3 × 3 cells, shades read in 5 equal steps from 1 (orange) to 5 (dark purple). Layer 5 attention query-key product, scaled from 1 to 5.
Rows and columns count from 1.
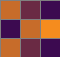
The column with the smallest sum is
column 1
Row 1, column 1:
2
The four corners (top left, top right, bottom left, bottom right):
2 5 2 5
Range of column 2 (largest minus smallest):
2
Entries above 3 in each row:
2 1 2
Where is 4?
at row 1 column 2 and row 3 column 2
